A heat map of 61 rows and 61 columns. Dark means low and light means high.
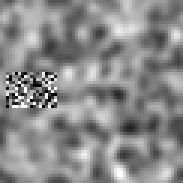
No overall slope runs across the table. The texture is blotchy. The halves do not mirror each other. Values change most from cell to cell in the middle left. In the middle left lies a patch that is rougher than the rest.
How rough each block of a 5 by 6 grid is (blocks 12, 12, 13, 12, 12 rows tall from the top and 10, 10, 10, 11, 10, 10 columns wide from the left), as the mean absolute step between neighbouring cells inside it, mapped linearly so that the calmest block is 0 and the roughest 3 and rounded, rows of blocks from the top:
000000 / 000000 / 330000 / 000000 / 000000
